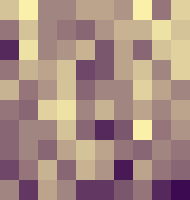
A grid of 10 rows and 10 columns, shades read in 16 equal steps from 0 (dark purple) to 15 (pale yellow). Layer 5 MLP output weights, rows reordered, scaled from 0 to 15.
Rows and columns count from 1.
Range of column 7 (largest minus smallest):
10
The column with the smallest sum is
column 1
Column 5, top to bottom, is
10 6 11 4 6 8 6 12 11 3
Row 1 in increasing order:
7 8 8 9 10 10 12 13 15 15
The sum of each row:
107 97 90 92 92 95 78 80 72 49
